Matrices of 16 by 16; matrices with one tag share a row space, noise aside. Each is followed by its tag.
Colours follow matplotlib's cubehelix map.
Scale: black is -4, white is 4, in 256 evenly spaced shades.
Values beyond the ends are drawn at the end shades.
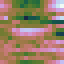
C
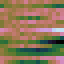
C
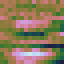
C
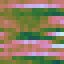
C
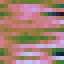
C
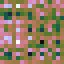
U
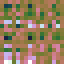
U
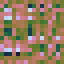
U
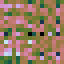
U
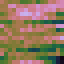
C
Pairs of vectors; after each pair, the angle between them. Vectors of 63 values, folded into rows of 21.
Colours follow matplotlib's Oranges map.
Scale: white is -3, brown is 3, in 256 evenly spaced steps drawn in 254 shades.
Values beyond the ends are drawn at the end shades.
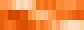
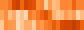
nearly opposite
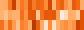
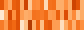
orthogonal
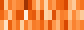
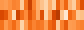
partly aligned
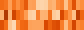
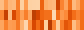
orthogonal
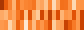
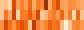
partly opposed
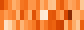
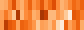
nearly opposite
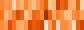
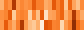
partly opposed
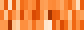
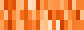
partly aligned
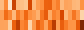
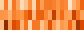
partly aligned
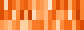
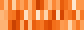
orthogonal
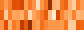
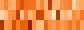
partly aligned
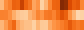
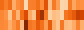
partly opposed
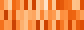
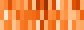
nearly opposite
